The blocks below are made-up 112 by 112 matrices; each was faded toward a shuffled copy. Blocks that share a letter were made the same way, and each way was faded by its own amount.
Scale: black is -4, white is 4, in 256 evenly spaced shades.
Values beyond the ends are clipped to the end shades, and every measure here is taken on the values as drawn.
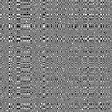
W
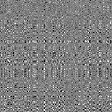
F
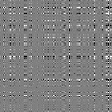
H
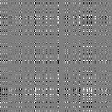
H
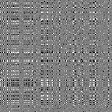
W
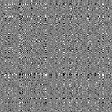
F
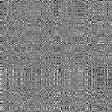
F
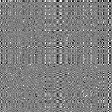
W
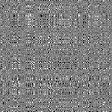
F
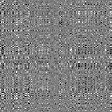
F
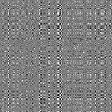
W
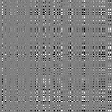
H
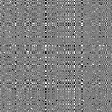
W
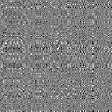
F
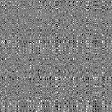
F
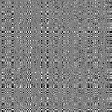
W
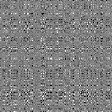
F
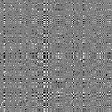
W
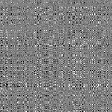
F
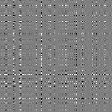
H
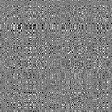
F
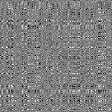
F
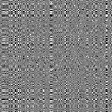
W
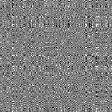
F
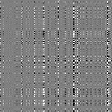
H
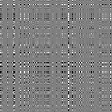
H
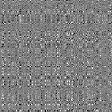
F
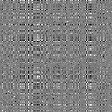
W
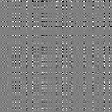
H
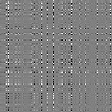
H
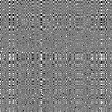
W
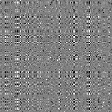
W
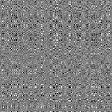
F
